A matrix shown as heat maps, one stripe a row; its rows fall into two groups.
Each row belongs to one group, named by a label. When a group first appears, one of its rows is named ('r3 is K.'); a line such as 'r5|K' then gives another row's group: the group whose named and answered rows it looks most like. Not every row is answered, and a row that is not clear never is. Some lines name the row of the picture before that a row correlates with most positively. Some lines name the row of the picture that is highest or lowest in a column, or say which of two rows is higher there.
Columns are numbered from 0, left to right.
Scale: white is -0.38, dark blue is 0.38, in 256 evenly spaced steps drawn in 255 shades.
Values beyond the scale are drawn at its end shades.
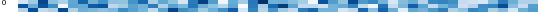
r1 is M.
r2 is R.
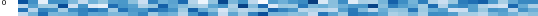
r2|M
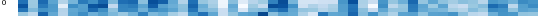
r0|M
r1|M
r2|M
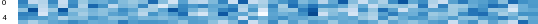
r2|R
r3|R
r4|M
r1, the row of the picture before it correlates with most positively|1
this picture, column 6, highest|5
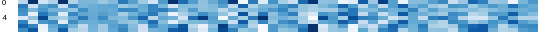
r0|R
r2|M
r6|R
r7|R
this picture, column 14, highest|2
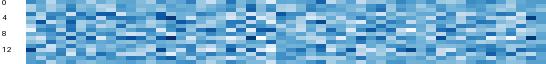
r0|R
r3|M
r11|R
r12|R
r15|R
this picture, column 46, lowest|9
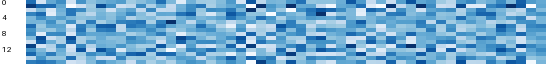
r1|M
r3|R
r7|M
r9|R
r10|R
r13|M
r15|M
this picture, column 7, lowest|14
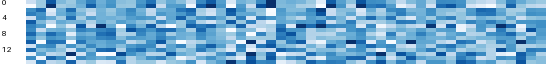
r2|R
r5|R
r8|M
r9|M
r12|M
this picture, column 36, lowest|10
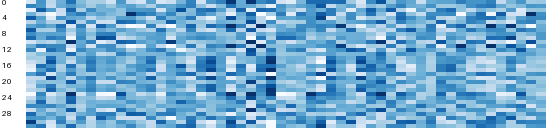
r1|R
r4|R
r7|R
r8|M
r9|M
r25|R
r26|M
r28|M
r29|M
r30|R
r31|R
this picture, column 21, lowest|12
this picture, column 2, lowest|3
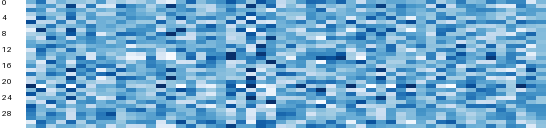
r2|R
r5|R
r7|R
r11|M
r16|M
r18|M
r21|R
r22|R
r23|R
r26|R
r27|M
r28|M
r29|M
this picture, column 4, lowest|21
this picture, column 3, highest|21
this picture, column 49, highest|21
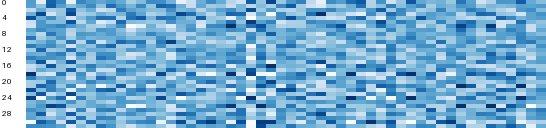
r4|M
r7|M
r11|M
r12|R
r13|M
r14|M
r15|R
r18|R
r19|M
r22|M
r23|R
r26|M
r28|R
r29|M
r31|M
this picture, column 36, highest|30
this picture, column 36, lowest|24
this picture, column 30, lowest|18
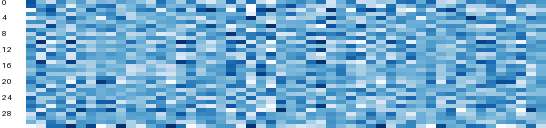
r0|R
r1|M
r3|M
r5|R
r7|M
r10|R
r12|R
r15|R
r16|M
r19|M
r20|M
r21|R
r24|R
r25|M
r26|R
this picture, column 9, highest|31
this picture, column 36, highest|10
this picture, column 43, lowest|27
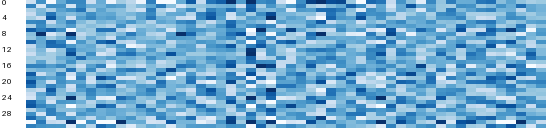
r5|R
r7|M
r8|R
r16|M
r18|R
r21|M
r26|M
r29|R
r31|M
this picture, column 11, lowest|0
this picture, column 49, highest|30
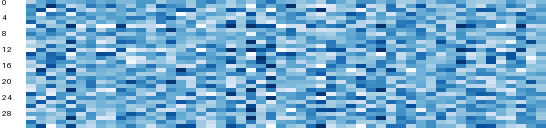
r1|M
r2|R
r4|M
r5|R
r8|M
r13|M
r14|M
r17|R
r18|R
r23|R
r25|R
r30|R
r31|R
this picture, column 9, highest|6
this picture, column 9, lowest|13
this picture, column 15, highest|17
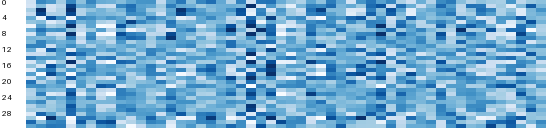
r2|R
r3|R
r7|M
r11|R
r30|M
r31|M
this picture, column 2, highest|29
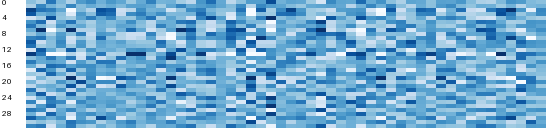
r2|M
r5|R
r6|R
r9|M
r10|R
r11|R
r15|M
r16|M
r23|R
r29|M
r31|R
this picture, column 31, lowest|13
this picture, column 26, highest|2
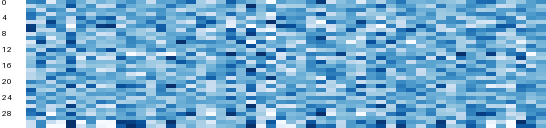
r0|R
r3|R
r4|M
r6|M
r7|R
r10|R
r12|M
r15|R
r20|R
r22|R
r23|M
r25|M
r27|R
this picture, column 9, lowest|6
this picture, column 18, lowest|28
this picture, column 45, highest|28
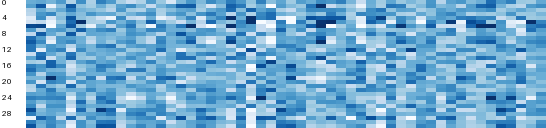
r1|R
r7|M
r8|R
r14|R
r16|M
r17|M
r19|M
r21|R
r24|M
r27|M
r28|M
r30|M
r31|M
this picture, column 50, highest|5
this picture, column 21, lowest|12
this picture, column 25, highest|27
